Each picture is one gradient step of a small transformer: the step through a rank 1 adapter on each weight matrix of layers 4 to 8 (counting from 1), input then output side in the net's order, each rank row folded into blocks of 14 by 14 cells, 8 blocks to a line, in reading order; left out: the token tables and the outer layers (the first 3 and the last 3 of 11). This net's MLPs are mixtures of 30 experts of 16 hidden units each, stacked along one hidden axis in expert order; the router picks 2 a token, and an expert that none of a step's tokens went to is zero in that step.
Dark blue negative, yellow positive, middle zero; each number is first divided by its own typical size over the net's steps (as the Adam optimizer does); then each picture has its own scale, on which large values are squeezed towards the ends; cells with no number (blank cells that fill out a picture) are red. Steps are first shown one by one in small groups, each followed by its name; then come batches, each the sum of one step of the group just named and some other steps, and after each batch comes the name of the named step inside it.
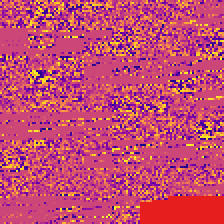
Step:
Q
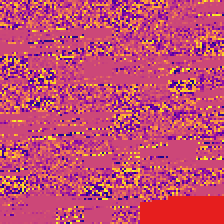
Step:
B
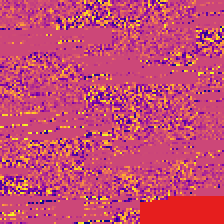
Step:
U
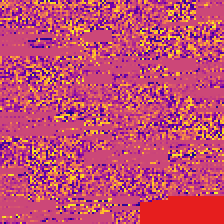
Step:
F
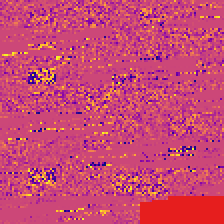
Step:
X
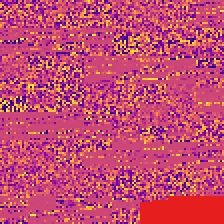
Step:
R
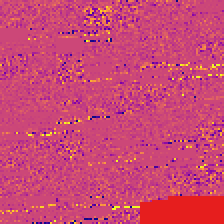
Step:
Q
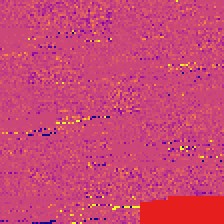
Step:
X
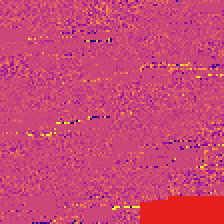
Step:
B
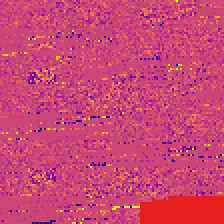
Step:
X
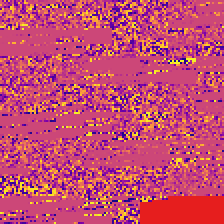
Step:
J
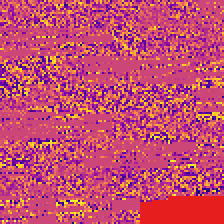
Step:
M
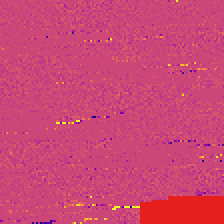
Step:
M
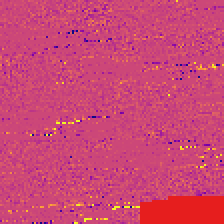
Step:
M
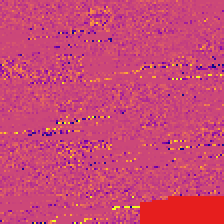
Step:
J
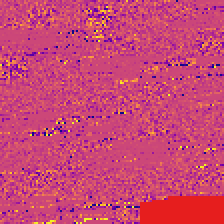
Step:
J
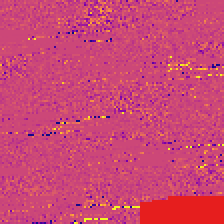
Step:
J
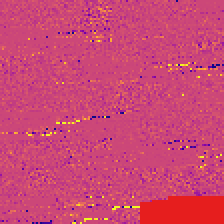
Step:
M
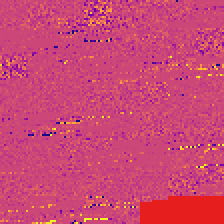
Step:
J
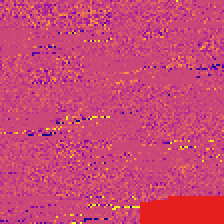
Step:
J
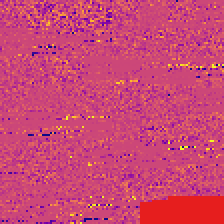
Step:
M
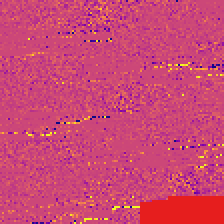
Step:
M
